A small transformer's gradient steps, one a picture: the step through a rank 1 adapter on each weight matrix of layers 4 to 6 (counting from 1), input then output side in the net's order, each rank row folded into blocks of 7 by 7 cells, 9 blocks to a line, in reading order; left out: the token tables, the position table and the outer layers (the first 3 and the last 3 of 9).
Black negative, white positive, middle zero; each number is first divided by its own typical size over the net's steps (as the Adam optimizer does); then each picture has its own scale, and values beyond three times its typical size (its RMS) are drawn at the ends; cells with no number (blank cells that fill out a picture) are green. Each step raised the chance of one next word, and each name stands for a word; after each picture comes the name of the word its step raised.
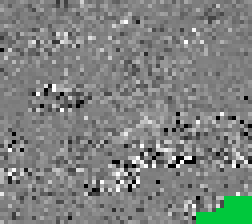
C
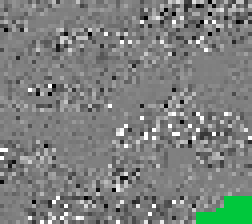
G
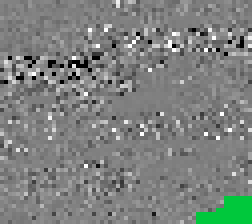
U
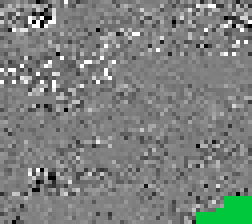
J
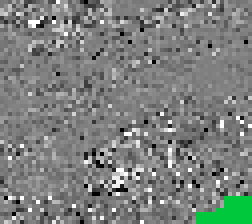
G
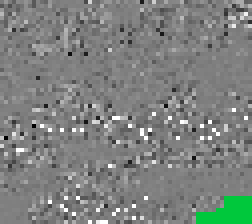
G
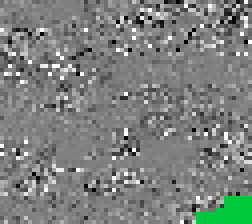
J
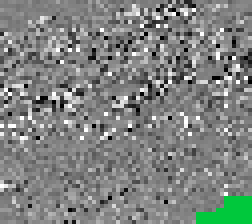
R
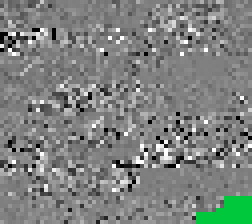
C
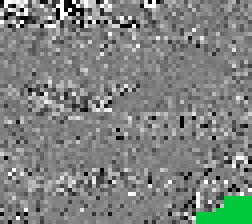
C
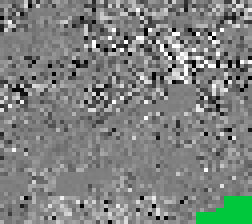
R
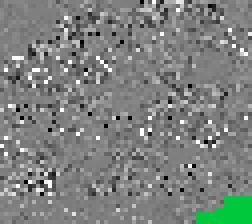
J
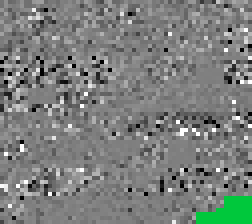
U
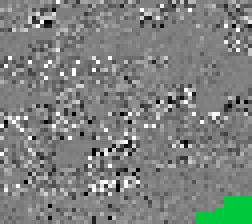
J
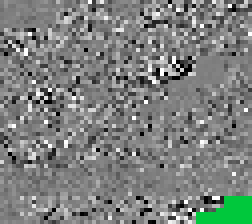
R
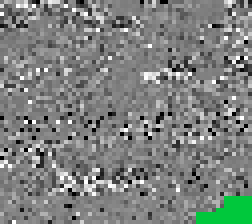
C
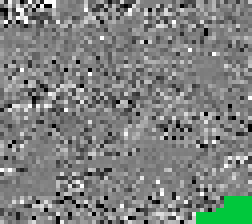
R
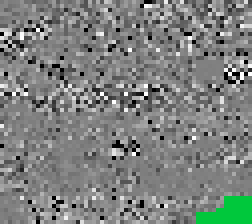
R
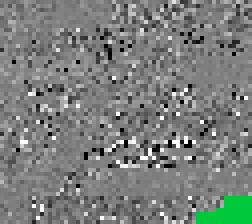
G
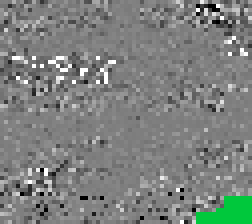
J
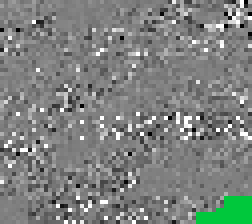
G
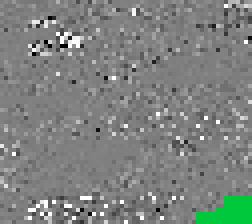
G
